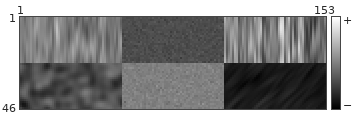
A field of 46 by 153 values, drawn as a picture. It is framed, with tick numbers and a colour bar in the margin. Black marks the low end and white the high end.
The table splits into 2 rows of 3 panels. Panel 1,1: middling, streaked downward. Panel 1,2: low, fine-grained, faint in contrast. Panel 1,3: middling, streaked downward, strong in contrast. Panel 2,1: low, blotchy. Panel 2,2: middling, fine-grained, faint in contrast. Panel 2,3: very low, slanting up to the right, faint in contrast.
